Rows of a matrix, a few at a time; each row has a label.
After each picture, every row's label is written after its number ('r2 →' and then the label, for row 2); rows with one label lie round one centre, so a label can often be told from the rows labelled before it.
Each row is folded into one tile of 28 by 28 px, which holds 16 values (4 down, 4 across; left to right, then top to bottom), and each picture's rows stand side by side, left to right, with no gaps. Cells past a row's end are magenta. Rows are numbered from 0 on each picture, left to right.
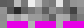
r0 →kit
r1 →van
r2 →van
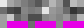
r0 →van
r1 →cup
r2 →kit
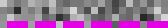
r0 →van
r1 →van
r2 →cup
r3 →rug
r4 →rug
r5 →cup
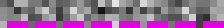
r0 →kit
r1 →cup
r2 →cup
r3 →kit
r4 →van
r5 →van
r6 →cup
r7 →cup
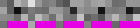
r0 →kit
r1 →van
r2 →kit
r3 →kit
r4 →kit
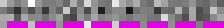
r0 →van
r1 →van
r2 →rug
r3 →van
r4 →van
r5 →kit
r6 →rug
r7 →cup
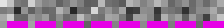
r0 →van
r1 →van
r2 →kit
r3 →rug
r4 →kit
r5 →kit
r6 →kit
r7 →cup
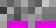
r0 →rug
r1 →rug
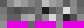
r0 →kit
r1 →kit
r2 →rug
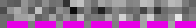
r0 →cup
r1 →rug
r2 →kit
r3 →kit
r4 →van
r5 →van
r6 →van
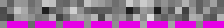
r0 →cup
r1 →kit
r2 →cup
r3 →van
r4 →kit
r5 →van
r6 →rug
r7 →rug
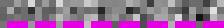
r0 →rug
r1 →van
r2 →van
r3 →van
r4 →kit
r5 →cup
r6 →van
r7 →cup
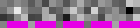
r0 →cup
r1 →cup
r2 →cup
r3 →rug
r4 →kit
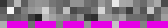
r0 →rug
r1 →cup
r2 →rug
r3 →cup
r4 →van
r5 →rug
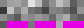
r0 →rug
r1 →van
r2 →van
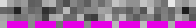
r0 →van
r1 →kit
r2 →rug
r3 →cup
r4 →van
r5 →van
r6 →van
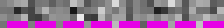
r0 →kit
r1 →cup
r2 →kit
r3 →cup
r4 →van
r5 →kit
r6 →van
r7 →van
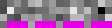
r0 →rug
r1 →van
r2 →cup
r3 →kit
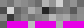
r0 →rug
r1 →kit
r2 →van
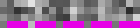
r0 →kit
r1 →van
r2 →cup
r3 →cup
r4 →kit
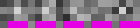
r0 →cup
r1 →cup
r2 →cup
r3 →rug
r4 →rug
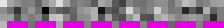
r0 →van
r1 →kit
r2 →van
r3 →kit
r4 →cup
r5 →cup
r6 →kit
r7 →rug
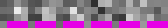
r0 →cup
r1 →cup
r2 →cup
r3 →kit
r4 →cup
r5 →van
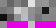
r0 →cup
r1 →van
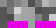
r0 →cup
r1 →kit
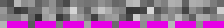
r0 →kit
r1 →cup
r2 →cup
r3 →cup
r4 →kit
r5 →rug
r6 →van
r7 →van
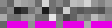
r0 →kit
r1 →kit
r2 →rug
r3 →van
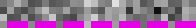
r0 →rug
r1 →cup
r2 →rug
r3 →van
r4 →van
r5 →kit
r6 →cup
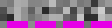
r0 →cup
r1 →kit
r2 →rug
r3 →cup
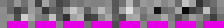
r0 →kit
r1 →kit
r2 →cup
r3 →cup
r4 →cup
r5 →kit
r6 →kit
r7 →rug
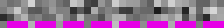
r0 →cup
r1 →van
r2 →kit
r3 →rug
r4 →van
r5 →kit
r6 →van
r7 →cup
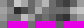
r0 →kit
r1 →rug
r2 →cup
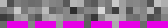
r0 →cup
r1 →cup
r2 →kit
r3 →cup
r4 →van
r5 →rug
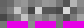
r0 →cup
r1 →rug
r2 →rug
